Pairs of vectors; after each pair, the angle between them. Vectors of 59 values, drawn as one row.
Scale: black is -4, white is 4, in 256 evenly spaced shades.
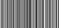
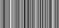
orthogonal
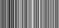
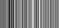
nearly parallel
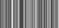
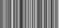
nearly parallel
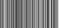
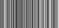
nearly parallel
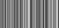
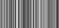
partly opposed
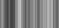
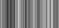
nearly parallel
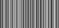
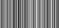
partly opposed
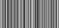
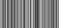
nearly parallel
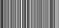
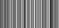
partly aligned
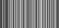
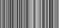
orthogonal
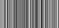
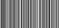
orthogonal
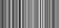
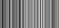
nearly parallel
